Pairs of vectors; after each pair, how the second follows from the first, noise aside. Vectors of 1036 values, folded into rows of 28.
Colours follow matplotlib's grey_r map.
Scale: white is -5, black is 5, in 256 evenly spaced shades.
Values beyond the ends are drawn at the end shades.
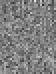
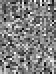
scaled up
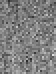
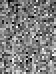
scaled up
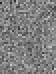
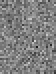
wrapped around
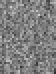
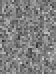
wrapped around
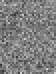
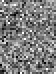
scaled up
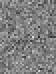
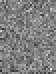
wrapped around
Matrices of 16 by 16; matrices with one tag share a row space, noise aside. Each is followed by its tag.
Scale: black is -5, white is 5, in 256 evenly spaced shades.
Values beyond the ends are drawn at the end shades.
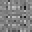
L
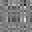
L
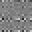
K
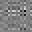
L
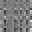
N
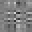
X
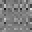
N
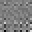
N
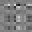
X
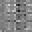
X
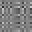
K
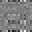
L
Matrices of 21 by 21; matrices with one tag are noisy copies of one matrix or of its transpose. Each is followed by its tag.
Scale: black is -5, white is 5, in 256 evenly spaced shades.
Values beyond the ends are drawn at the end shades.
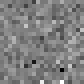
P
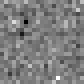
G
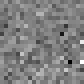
P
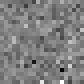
P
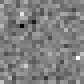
G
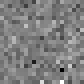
P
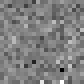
P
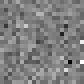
P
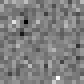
G
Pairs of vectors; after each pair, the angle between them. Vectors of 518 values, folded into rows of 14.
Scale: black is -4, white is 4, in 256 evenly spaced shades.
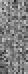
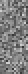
partly aligned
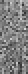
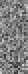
orthogonal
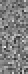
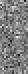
partly opposed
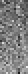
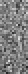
partly opposed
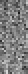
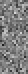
orthogonal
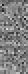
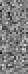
orthogonal
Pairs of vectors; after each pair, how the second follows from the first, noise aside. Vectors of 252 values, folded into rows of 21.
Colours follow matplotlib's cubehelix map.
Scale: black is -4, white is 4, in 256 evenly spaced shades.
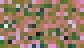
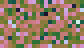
reversed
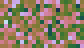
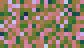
shuffled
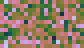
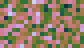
shuffled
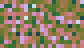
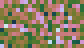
reversed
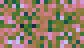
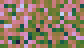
shuffled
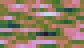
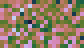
shuffled
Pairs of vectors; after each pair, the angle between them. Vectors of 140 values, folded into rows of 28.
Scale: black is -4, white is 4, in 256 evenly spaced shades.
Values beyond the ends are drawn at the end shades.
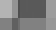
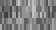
partly opposed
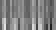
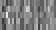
partly opposed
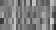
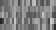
nearly parallel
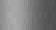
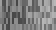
partly opposed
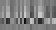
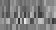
nearly opposite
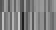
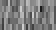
partly opposed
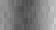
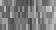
partly aligned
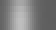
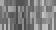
partly opposed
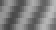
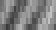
nearly parallel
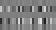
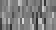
partly aligned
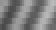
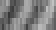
nearly parallel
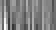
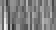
nearly parallel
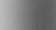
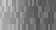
nearly parallel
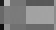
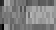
nearly parallel
